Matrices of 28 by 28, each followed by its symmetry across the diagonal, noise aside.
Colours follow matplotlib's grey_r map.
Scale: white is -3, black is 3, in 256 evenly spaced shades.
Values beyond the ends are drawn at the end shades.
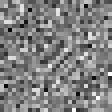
symmetric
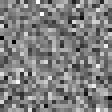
antisymmetric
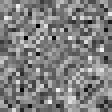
symmetric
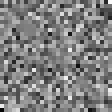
antisymmetric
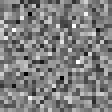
antisymmetric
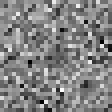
symmetric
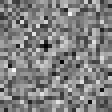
symmetric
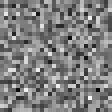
antisymmetric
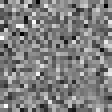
antisymmetric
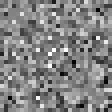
symmetric
